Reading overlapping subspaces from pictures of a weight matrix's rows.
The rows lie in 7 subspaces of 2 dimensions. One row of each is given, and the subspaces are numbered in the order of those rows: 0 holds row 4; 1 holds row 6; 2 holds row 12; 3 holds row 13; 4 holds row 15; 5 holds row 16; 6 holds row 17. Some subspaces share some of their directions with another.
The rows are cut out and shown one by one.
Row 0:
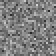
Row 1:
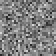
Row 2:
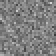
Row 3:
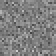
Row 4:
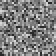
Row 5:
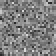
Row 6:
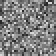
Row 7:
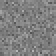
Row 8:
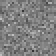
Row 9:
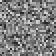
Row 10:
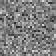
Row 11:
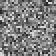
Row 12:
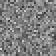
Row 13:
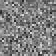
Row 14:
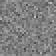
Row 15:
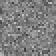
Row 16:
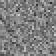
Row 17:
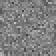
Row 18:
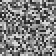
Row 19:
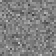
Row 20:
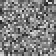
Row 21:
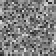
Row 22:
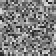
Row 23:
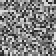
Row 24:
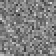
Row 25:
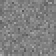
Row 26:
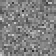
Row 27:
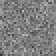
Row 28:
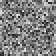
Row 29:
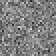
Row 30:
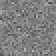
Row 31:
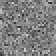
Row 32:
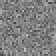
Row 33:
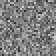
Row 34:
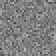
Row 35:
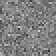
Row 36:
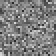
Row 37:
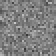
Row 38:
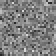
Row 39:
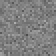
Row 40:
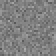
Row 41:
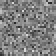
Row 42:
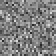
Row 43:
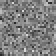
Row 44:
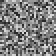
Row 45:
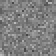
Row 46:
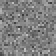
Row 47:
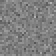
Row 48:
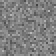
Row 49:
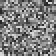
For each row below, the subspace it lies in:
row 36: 6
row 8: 2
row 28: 0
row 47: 6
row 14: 6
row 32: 2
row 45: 3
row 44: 6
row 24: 5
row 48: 5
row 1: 3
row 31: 4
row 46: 4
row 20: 1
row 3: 3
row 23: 4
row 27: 1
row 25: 1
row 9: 0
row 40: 2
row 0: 5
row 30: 6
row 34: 2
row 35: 4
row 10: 1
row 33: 2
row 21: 1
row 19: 0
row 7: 3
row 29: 4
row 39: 6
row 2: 5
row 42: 3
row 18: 0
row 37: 0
